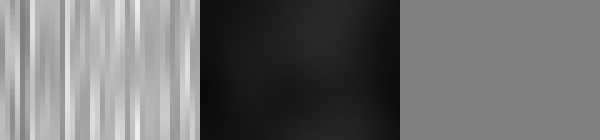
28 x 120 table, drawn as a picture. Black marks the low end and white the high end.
The table splits into one row of 3 panels. Panel 1,1: high, streaked downward. Panel 1,2: very low, smooth, faint in contrast. Panel 1,3: middling, flat.
